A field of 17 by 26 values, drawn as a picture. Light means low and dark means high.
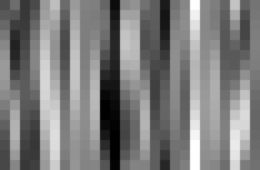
Average level on the scale: 50%. Ninth with the highest average: bottom middle. Slope: none. Grain: streaks running down.
